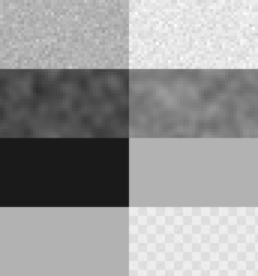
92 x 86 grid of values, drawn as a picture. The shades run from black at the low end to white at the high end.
The table splits into 4 rows of 2 panels. Panel 1,1: high, fine-grained, faint in contrast. Panel 1,2: very high, fine-grained, faint in contrast. Panel 2,1: low, blotchy, faint in contrast. Panel 2,2: middling, blotchy, faint in contrast. Panel 3,1: very low, flat. Panel 3,2: high, flat. Panel 4,1: high, flat. Panel 4,2: very high, checkered, faint in contrast.
